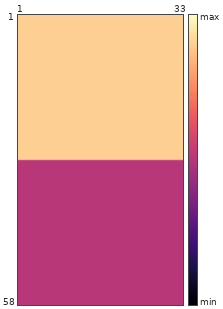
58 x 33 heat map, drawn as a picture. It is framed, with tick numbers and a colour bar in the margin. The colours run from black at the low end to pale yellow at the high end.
It is made of 2 by 1 panels. Panel 1,1: very high, flat. Panel 2,1: middling, flat.
